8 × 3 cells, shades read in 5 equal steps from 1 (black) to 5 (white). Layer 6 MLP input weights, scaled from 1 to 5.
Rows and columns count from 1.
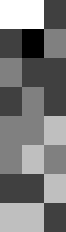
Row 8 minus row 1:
-1 -1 0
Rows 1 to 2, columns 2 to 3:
5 2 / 1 3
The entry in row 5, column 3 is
4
